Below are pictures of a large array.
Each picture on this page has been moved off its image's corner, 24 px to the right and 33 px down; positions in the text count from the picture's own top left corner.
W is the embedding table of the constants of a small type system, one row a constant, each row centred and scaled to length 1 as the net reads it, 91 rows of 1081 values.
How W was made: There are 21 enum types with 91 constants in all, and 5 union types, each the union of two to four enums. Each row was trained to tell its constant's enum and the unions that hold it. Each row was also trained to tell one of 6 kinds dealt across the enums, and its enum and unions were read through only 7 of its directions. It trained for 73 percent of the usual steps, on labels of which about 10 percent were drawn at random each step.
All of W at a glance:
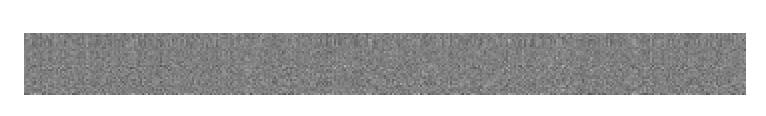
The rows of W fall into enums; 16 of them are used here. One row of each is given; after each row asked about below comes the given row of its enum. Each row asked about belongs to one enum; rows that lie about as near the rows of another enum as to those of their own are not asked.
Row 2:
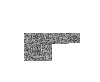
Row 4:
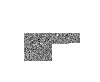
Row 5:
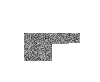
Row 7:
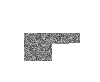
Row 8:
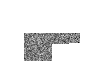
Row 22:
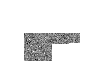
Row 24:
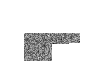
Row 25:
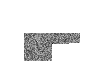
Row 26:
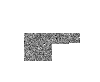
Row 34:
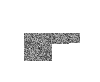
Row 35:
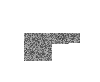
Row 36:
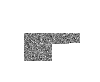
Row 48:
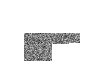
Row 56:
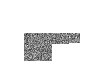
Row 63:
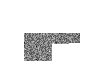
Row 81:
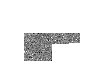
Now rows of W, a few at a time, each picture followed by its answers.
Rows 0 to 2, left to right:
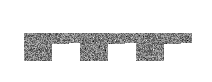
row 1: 56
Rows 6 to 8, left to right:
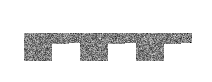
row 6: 7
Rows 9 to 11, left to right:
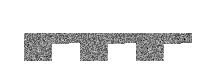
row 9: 36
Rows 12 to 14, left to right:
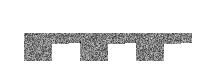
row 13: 26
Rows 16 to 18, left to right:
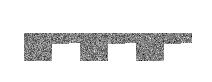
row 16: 48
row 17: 36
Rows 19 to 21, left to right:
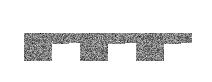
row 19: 48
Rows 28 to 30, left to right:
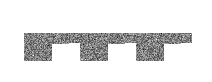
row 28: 4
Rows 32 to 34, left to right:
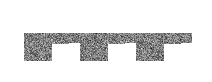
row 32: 5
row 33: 7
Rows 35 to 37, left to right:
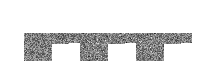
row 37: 5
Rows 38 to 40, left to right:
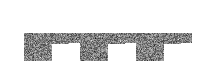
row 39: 8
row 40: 48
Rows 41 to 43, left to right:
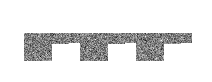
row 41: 35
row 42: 81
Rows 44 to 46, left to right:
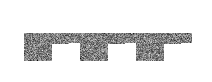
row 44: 56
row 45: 8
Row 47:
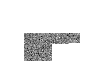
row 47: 63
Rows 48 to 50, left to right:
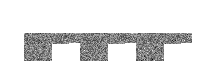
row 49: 4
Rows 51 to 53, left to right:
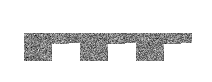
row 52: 34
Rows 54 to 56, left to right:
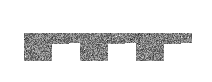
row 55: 63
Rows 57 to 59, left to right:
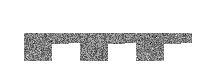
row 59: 35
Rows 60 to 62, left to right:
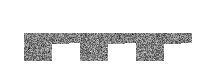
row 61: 63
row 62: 34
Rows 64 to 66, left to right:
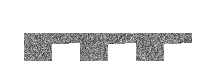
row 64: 81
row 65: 56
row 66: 4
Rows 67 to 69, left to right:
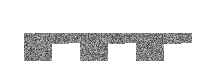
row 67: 5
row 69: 34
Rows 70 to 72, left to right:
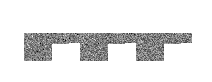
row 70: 2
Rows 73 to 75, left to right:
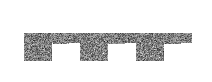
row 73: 7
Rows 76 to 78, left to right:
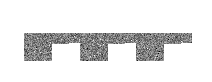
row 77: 7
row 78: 48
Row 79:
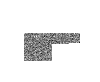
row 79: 35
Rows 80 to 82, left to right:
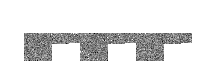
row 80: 56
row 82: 34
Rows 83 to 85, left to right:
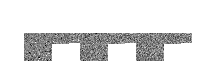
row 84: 63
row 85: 5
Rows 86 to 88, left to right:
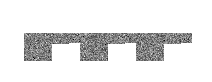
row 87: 26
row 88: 36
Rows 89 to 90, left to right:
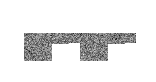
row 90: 24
